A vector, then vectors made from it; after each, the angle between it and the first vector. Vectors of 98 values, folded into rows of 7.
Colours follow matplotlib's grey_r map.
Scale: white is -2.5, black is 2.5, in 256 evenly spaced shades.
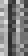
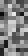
partly opposed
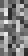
partly aligned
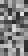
orthogonal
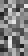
partly opposed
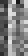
nearly opposite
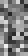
partly aligned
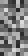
orthogonal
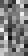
partly aligned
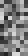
orthogonal
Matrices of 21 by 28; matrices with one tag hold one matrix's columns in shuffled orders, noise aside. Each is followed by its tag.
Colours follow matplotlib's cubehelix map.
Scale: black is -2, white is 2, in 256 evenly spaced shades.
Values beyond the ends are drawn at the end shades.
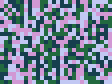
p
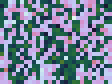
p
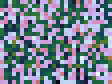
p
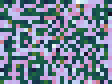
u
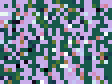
p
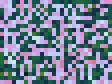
u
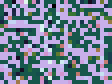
u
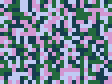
p
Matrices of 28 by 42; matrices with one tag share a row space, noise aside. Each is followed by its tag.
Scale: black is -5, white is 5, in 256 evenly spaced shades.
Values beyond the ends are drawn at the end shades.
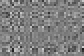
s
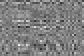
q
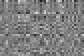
q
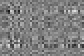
s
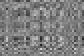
q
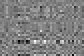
q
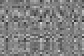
q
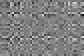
s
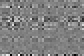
s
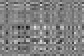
q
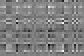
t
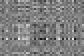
q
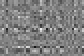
q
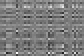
t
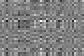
q
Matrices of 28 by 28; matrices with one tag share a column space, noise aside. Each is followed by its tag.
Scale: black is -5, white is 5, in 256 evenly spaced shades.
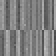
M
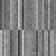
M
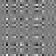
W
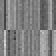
M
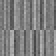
M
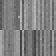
M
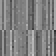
M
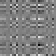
W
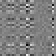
W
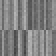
M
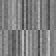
M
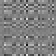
W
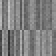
M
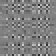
W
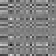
W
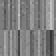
M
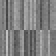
M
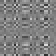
W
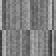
M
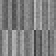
M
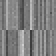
M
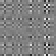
W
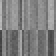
M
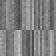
M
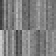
M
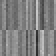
M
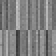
M
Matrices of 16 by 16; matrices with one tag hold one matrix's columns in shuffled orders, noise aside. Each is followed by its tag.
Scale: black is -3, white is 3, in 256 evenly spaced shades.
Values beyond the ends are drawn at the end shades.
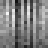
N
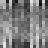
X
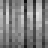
N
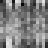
X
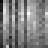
N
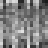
X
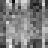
X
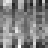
X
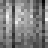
N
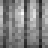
N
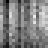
N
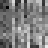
X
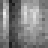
N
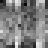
X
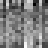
X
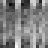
X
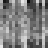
X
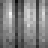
N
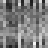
X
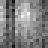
N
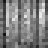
N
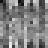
X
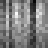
N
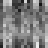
X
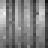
N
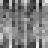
X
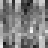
X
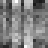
X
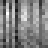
N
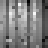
N
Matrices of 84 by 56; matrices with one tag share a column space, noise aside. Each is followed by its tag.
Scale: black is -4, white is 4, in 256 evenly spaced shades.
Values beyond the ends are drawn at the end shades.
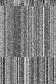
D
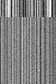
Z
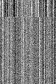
Z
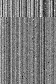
Z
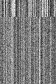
Z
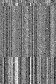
D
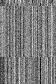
D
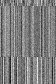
D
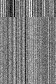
Z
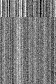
Z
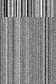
Z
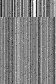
Z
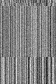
D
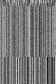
D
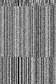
D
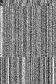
D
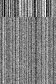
Z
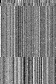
D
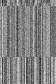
D
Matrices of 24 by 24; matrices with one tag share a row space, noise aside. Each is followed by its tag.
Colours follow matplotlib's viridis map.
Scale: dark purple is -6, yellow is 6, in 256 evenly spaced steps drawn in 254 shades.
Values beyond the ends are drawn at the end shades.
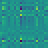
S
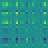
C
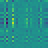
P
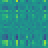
C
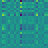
S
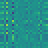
P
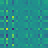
P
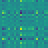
S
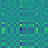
S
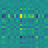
S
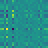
P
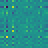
P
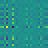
P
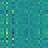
P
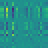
P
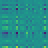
C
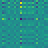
S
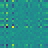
P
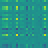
C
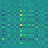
S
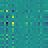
P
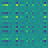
C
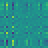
P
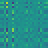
P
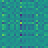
S
